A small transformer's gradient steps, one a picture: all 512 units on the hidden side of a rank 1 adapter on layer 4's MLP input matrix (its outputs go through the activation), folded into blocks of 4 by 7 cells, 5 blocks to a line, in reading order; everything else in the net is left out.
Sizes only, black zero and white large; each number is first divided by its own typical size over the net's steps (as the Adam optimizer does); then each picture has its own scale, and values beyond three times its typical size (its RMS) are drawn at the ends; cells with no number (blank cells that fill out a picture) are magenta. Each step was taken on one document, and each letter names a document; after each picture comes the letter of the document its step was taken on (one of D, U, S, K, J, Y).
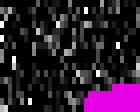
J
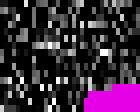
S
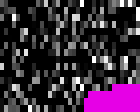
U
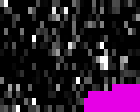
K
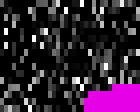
K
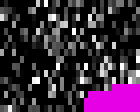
U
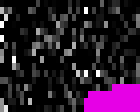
J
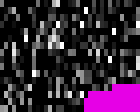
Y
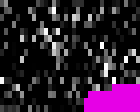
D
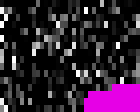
J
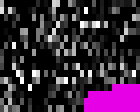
Y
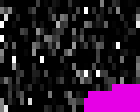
J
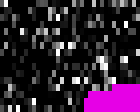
K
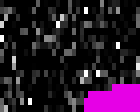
J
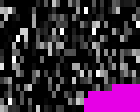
Y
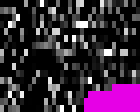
S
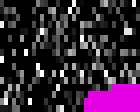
S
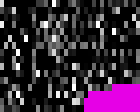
Y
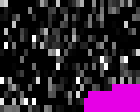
K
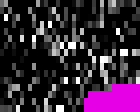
S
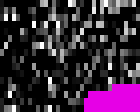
S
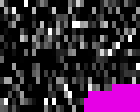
S
